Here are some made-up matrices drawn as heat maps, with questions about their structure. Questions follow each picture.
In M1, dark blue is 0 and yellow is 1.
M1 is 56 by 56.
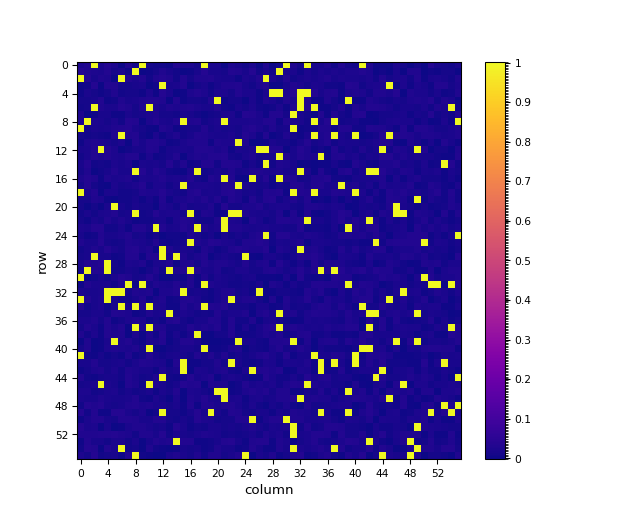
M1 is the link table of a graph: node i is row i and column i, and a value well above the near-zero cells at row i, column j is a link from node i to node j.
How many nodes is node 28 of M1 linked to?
1
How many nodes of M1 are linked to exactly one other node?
6
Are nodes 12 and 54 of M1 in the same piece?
yes
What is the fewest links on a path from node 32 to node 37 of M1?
3
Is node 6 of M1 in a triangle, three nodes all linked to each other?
yes
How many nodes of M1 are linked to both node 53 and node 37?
1
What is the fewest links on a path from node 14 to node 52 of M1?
6
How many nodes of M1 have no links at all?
1
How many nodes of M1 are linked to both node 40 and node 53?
1
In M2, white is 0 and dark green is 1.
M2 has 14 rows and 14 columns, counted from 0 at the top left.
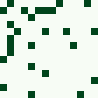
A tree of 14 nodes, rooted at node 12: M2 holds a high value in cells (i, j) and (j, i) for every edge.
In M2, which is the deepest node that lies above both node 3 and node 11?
1
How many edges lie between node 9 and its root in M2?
5
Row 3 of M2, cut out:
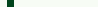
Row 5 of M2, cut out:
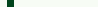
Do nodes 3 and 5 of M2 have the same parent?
yes
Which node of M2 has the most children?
1
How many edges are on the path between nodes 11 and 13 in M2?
1
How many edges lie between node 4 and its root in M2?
4
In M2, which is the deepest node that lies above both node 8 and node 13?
0
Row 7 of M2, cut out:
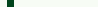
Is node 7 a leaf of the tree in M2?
yes
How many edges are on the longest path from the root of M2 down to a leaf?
6
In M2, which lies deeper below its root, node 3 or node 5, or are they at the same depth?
the same depth
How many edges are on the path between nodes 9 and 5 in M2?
4
